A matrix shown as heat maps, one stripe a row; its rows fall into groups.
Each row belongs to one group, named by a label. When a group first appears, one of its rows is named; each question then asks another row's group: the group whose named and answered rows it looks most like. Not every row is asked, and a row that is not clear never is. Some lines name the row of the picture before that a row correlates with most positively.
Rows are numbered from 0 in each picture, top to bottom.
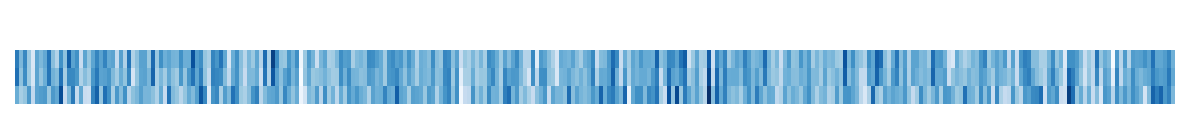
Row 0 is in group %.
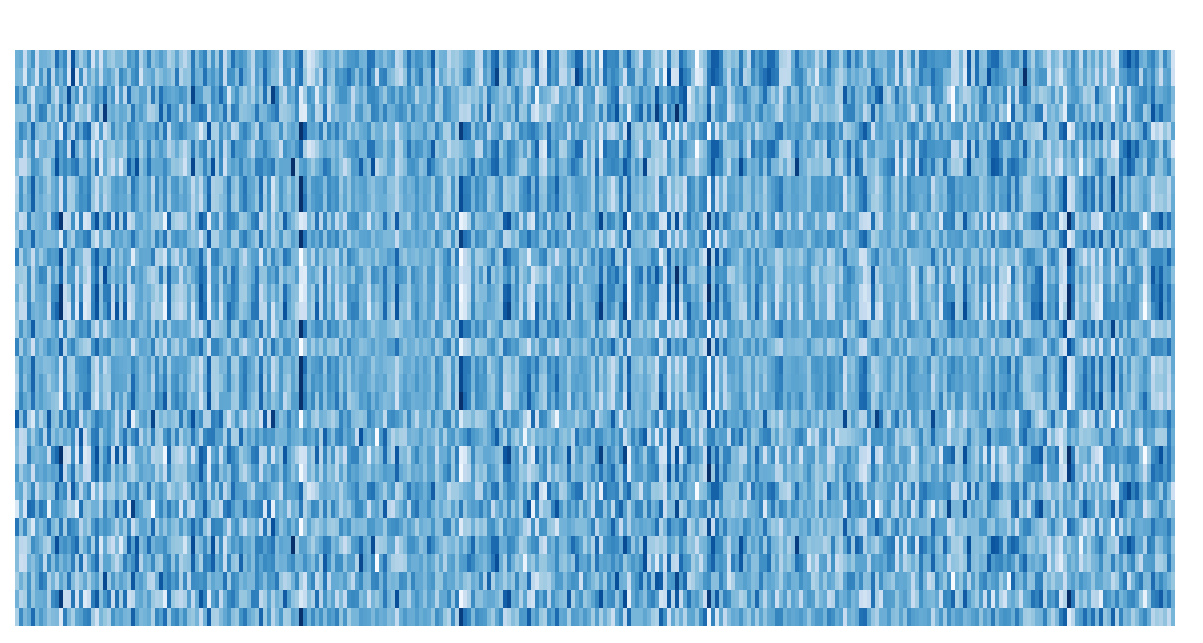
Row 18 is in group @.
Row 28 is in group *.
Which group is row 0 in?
*
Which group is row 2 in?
%
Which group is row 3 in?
%
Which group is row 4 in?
@
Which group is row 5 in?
*
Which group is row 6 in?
*
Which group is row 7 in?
@
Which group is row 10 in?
@
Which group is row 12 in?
%
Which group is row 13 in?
%
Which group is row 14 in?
%
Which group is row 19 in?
@
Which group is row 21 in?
*
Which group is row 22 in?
%
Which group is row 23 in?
%
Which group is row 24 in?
*
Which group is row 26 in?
%
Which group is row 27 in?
*
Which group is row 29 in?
%
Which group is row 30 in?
%
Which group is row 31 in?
@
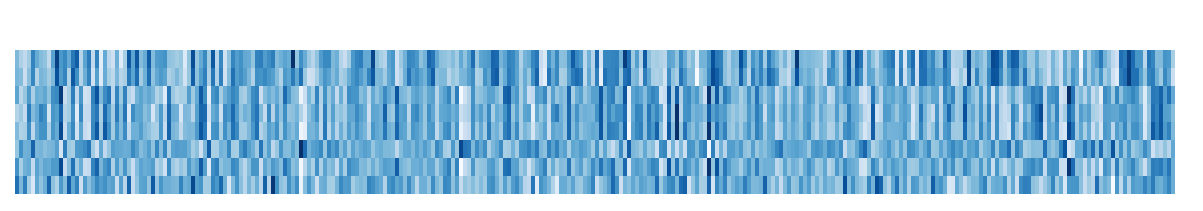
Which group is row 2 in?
%
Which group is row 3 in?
%
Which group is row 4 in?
%
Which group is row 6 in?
%
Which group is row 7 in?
%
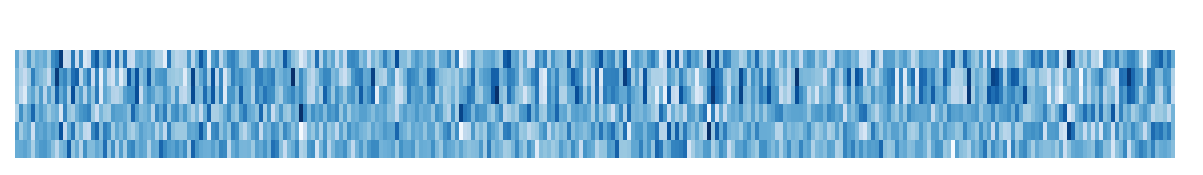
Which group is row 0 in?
%
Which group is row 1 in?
*
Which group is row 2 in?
*
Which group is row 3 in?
@
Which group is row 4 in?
%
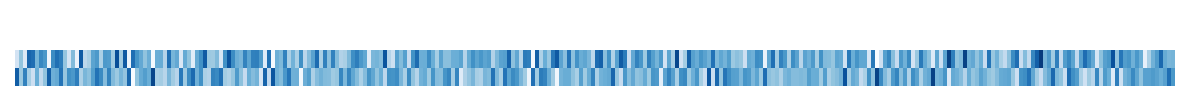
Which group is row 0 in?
%
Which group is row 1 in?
%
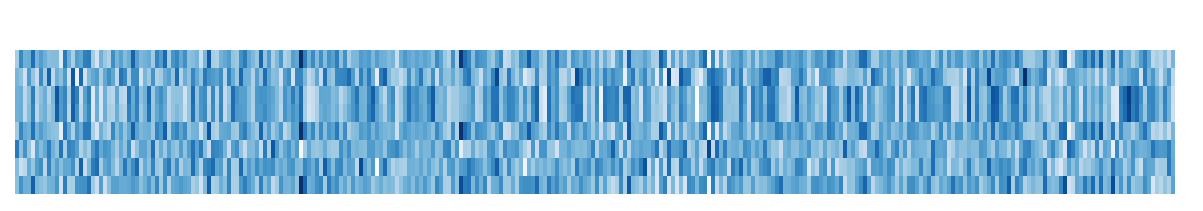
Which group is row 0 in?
@
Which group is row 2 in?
*
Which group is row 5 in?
%
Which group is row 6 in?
*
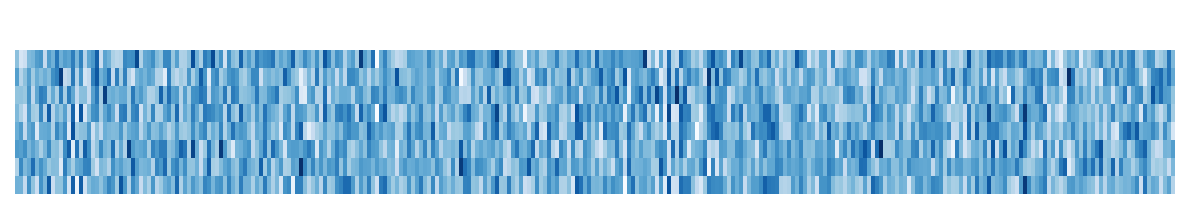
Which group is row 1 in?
%
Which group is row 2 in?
%
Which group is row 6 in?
@
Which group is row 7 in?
*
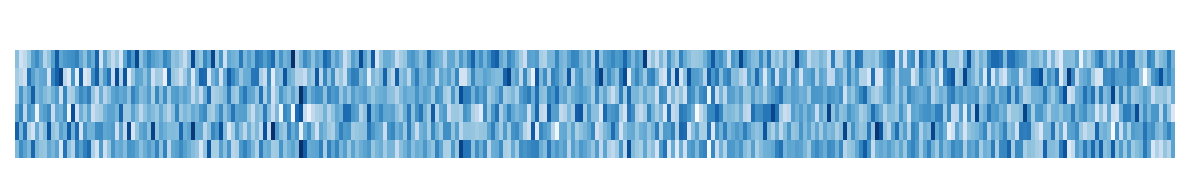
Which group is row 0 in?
*
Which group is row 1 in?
%
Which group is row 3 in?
*
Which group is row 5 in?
@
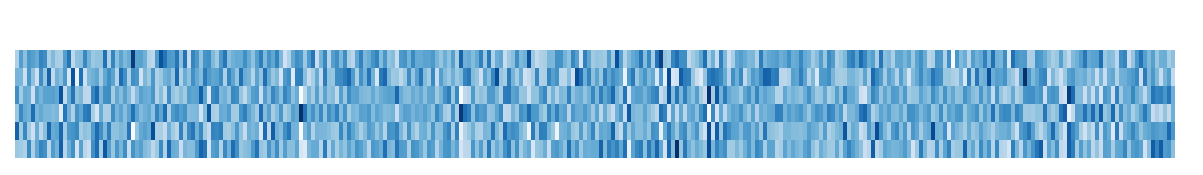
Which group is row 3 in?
@
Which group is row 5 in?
%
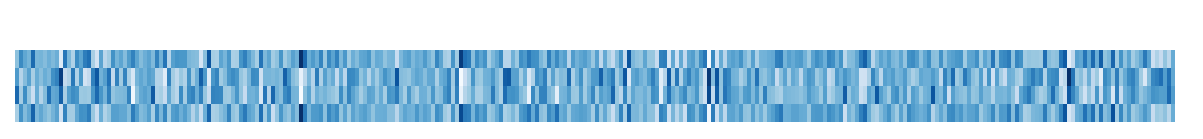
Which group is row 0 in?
@
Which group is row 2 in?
%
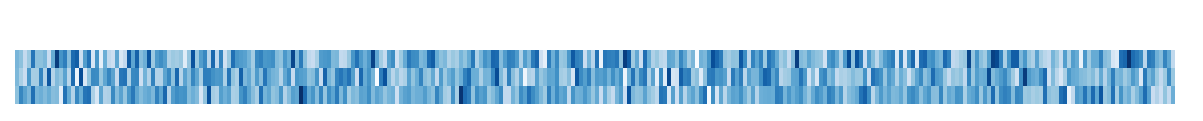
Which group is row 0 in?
*
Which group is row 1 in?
*
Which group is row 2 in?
@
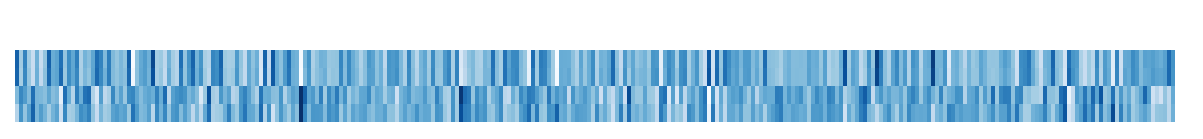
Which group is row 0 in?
%
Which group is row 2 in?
@
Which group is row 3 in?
@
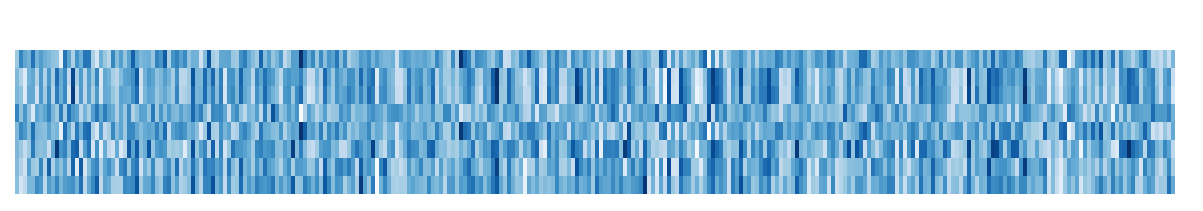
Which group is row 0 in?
@
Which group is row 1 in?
*
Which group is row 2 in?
*
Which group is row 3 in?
%
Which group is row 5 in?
*
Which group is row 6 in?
*
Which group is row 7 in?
*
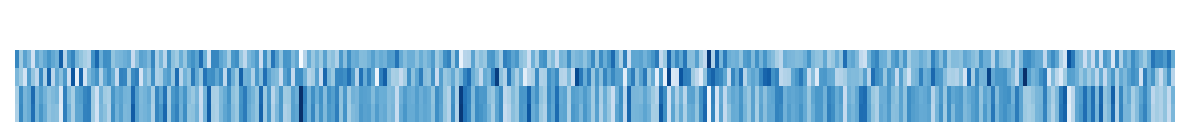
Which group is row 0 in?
%
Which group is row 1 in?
*
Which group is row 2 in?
@
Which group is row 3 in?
@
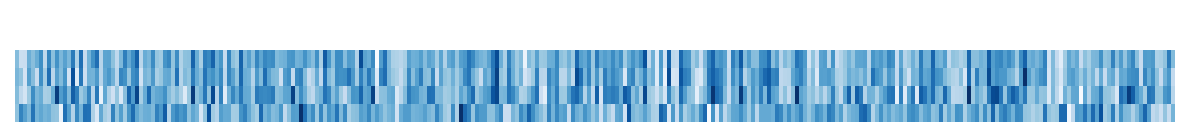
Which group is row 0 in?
*
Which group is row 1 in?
*
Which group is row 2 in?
*
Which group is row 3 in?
@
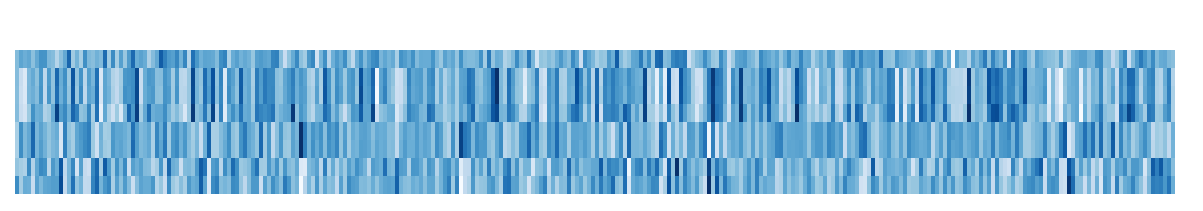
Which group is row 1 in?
*
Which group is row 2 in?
*
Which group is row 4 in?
@
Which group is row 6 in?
%
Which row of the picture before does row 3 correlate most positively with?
2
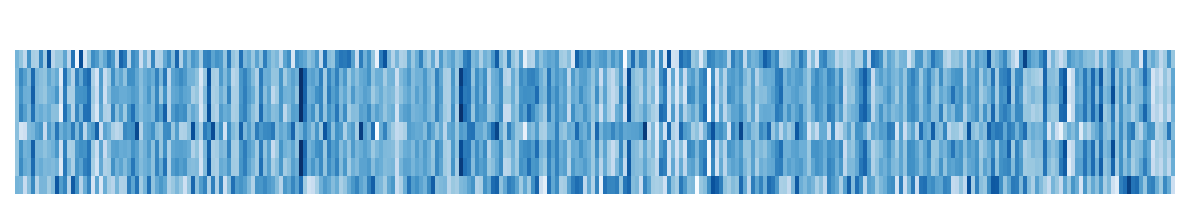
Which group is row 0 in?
*
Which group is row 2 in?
@
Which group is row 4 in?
*
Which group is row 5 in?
@
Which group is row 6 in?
@
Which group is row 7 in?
*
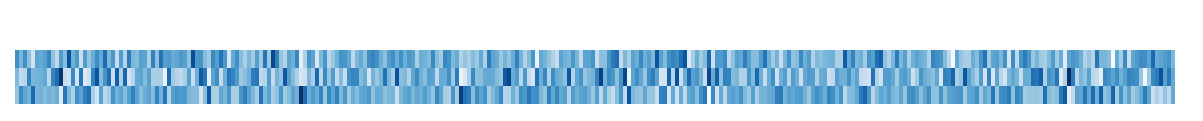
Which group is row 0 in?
%
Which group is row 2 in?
@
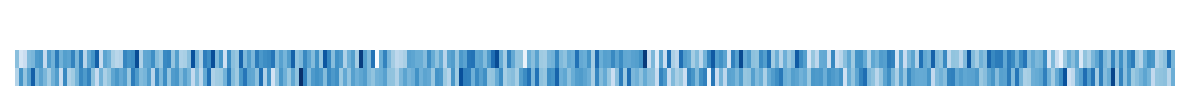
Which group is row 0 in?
*
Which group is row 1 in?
@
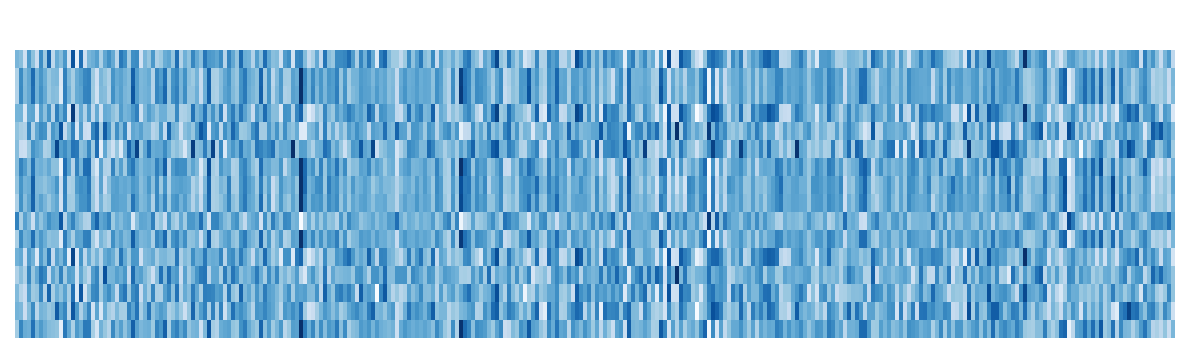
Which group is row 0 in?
*
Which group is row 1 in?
@
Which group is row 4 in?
%
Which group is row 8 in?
@
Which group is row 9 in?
%
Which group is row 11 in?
*
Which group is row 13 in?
*
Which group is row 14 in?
*
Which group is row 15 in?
@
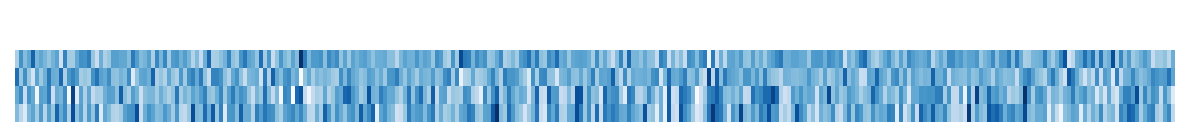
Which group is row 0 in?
@
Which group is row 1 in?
%
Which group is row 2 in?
*
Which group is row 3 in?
*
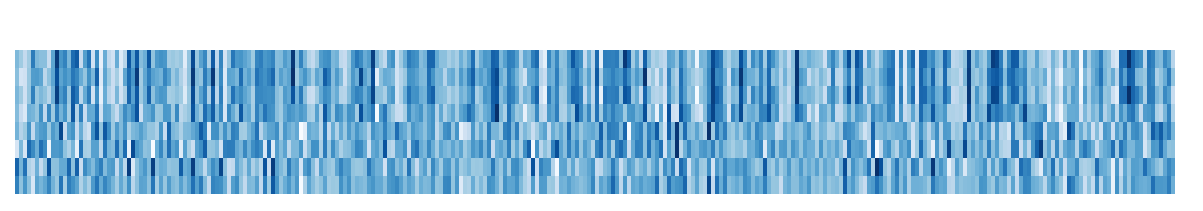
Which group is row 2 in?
*
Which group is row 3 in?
*
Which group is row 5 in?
%
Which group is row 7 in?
%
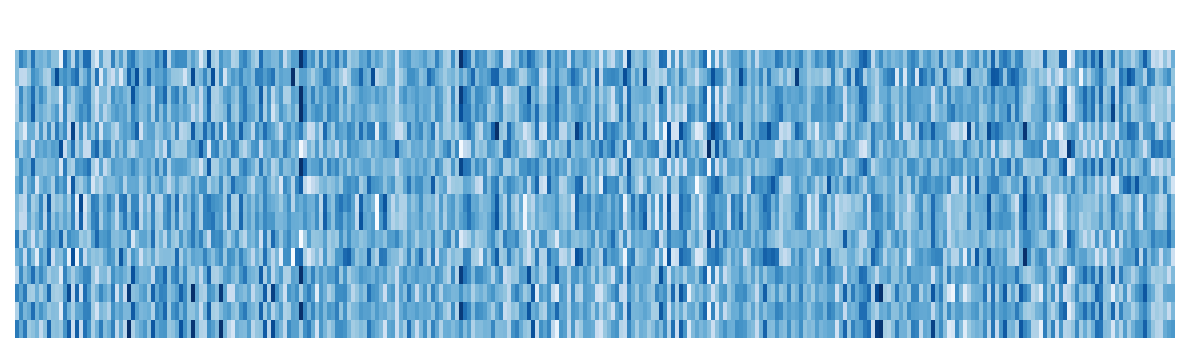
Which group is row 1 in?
*
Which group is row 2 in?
@
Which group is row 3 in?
@
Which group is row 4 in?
*
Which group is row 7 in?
*
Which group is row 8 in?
*
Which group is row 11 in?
*
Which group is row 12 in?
@
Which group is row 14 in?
@
